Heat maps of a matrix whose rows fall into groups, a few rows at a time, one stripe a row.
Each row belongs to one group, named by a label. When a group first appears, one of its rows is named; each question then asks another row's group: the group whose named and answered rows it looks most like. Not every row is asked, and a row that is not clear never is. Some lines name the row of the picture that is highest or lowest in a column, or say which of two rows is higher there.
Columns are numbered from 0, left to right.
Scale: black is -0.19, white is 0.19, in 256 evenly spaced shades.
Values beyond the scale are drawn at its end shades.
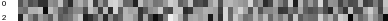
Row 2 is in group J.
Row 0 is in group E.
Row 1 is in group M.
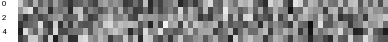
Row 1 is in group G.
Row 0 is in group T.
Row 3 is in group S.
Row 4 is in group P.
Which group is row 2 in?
E
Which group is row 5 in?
M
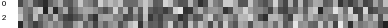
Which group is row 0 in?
E
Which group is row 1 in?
M
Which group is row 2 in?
T
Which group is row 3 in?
J
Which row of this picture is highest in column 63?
1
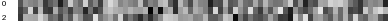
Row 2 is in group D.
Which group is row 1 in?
S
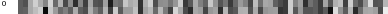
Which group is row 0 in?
M
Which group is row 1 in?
M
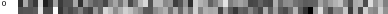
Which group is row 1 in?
S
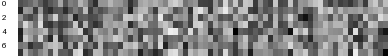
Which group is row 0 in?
E
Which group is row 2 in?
S
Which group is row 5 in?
P
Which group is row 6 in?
J
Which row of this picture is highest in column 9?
4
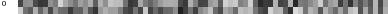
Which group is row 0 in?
E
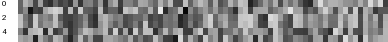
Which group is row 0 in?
P
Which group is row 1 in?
J
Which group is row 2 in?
T
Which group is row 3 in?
T
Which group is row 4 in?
M
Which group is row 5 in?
G
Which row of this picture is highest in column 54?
1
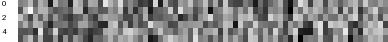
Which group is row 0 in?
G
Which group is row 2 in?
T
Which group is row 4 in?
S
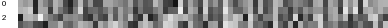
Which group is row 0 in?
G
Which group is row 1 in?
G
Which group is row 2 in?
D
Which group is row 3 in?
E
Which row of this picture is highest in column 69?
0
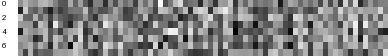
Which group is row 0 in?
D
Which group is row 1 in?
P
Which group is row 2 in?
T
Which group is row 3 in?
G
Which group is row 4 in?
D
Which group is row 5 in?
G
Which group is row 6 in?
G
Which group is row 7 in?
E
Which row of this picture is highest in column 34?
4
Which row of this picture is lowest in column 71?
5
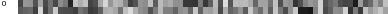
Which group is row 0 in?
E
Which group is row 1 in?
S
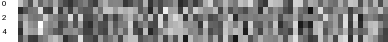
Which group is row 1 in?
S
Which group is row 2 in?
D
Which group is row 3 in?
D
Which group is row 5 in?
J
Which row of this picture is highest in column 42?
2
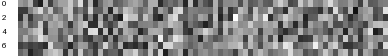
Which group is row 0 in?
G
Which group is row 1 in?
M
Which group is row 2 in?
J
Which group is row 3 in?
E
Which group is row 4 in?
M
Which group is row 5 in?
D
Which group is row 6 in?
E
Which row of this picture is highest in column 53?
6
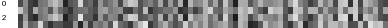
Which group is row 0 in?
J
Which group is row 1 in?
T
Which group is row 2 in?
J
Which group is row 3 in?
P
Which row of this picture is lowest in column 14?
3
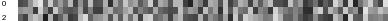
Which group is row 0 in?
M
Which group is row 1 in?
G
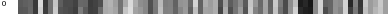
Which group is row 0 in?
S
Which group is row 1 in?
S
